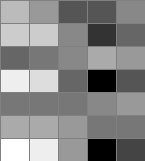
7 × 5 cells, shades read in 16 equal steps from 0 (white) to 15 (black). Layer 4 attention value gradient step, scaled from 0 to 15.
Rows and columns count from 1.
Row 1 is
4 6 10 10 7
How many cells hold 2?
1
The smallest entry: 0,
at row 7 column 1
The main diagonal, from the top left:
4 3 7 15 6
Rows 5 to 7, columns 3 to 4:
8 7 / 6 8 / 6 15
